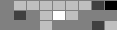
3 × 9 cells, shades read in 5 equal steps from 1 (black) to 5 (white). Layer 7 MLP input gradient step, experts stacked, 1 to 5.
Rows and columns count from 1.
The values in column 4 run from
4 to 4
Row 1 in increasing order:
1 2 3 4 4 4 4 4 4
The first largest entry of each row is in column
2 5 4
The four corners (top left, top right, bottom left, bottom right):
3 1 3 4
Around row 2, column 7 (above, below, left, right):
4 3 4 3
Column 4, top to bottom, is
4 4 4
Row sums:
30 30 28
